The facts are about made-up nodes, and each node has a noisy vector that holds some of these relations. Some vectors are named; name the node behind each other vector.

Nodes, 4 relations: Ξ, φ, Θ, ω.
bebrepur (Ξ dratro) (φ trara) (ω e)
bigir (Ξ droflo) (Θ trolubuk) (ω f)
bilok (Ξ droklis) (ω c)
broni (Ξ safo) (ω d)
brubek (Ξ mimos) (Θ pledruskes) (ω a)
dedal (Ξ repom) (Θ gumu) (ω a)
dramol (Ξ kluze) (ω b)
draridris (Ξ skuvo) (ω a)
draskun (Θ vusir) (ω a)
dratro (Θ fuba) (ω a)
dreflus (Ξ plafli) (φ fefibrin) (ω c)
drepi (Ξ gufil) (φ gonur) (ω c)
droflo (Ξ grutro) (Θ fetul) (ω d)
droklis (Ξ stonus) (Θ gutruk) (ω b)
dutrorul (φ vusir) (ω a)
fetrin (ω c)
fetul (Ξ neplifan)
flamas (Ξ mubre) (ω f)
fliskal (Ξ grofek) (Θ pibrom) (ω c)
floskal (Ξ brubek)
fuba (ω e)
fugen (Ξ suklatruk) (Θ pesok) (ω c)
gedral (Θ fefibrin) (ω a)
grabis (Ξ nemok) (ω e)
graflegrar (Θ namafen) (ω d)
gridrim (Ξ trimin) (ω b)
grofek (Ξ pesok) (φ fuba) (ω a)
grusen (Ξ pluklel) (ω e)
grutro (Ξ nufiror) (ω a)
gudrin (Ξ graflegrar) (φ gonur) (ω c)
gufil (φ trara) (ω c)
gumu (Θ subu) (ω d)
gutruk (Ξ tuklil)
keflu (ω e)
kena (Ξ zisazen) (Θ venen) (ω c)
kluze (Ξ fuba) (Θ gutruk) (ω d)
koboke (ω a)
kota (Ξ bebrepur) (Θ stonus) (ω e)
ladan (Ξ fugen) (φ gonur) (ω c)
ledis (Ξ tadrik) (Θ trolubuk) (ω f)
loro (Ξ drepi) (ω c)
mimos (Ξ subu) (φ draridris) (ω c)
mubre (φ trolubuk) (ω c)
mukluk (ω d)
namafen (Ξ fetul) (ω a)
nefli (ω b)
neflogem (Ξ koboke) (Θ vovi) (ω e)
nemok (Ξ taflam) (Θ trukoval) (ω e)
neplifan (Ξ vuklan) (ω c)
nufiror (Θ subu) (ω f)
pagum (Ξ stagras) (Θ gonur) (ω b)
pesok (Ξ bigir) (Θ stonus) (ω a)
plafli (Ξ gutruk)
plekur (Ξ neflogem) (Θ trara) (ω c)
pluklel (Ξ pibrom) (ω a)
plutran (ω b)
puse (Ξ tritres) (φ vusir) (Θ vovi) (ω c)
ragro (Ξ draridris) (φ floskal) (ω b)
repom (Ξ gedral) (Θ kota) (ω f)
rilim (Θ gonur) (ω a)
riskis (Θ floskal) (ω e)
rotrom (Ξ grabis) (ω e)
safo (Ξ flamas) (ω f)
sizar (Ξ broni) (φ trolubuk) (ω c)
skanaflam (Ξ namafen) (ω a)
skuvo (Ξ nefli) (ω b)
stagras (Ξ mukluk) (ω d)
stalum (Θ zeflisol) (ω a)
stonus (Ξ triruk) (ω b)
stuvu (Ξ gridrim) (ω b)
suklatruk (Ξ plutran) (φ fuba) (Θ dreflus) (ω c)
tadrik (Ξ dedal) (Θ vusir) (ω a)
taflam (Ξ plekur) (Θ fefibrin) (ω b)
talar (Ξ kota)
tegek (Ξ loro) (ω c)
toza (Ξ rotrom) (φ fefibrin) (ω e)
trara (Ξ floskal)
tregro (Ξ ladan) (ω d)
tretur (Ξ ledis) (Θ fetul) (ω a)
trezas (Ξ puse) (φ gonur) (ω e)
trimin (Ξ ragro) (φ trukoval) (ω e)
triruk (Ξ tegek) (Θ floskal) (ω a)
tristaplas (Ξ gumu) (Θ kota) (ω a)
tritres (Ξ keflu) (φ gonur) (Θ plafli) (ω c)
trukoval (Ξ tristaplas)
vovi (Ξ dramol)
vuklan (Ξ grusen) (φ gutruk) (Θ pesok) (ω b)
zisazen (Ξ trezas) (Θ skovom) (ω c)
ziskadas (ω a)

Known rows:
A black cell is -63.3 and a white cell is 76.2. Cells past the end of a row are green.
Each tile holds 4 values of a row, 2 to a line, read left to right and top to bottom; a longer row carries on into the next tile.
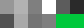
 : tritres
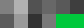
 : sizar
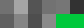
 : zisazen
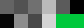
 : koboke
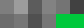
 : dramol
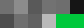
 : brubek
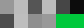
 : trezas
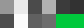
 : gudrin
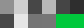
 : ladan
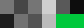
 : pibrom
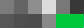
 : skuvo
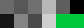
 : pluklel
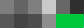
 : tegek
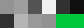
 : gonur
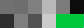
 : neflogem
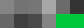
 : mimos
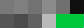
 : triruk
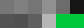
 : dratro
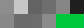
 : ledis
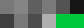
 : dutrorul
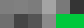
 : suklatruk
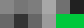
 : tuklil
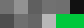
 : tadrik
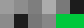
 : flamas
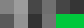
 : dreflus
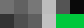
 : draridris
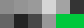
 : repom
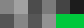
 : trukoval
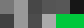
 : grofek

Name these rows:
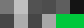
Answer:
tretur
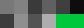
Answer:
namafen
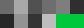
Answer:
tristaplas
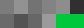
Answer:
kluze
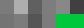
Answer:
droklis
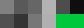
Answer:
fuba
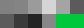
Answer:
vuklan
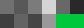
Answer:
loro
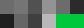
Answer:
pesok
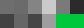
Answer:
plekur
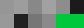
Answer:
bigir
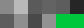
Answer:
talar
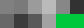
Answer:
droflo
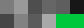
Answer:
rotrom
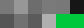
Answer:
riskis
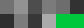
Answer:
kota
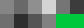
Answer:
plutran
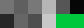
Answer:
grutro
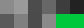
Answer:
vovi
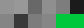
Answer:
safo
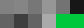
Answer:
nemok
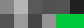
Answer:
toza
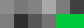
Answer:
ragro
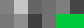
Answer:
pagum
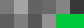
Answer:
graflegrar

